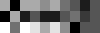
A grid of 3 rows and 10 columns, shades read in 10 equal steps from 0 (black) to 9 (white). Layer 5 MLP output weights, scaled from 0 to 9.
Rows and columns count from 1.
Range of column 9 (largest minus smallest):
2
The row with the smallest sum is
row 2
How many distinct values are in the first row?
6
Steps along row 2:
up down up down same up up down up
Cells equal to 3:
7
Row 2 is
0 6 1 3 1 1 3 4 2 3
